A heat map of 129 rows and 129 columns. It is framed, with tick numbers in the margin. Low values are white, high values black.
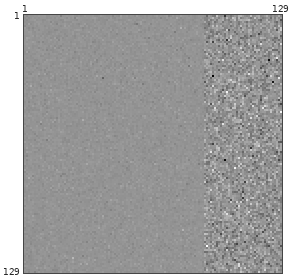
Seam: vertical, 70% of the way across, the left part calmer. Histogram: heavy tails on both sides. Stripes: none. Mirror symmetry: none. Odd rows or columns: none. Slope: none.
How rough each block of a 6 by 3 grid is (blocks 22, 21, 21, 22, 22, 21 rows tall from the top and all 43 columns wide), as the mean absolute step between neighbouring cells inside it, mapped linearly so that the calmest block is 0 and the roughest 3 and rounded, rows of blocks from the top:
003
003
003
003
003
003
